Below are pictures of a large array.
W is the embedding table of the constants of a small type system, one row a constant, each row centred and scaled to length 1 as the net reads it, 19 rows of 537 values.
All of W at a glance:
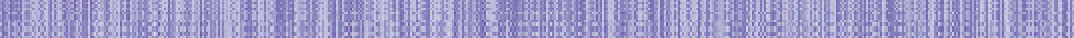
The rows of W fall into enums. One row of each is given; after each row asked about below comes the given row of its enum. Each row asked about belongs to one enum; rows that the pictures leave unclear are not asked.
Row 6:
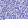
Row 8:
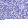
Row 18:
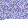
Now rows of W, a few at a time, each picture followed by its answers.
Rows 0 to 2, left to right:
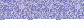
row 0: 8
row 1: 18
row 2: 8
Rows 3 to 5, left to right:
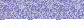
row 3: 8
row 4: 18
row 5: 8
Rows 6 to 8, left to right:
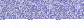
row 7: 8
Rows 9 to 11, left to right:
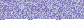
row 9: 8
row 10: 18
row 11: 6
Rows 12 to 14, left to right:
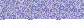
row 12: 6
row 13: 18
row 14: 18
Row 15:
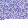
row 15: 18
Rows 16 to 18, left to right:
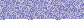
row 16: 6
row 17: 6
